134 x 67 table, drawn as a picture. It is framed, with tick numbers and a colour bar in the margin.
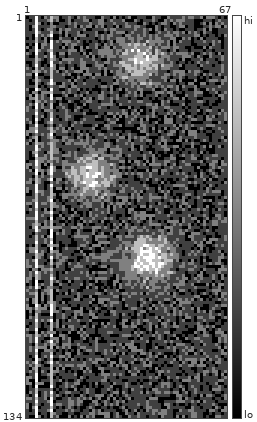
On average the colour sits 30% of the way up the scale. Columns 4 and 9 stand out from the rest. There are three bumps. No overall slope runs across the table.
